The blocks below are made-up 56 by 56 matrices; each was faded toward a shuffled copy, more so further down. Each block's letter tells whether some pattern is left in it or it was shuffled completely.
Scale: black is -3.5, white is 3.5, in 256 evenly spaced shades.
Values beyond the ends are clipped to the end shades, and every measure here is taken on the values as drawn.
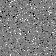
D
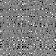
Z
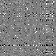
Z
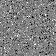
D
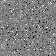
D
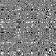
Z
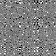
Z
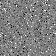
D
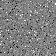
D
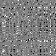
Z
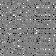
Z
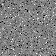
D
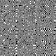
Z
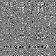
Z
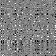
Z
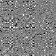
Z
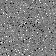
D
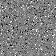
D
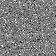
D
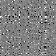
Z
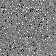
D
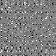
Z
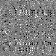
Z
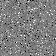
D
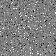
D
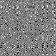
Z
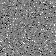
D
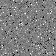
D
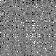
Z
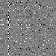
Z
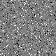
D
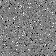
D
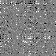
Z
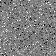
D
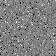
D
